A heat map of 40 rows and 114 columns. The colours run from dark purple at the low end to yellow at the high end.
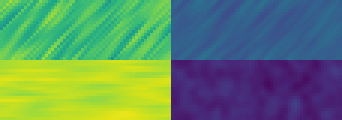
The table splits into 2 rows of 2 panels. Panel 1,1: high, slanting up to the right. Panel 1,2: low, slanting up to the right, faint in contrast. Panel 2,1: very high, streaked across, faint in contrast. Panel 2,2: very low, blotchy, faint in contrast.
